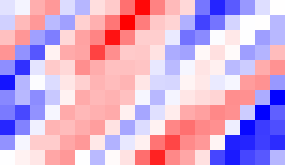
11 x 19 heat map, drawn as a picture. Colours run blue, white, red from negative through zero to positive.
The centre is the calmest part. The ninth with the highest average is the top middle. Overall the values sit about 50% of the way up the scale. Streaks slant up to the right. Neither half mirrors the other.
